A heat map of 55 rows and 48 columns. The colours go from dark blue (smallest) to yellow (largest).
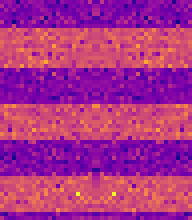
Slope: none. Average level on the scale: 40%. Stripes: horizontal, repeating 3 times. Mirror symmetry: left to right.
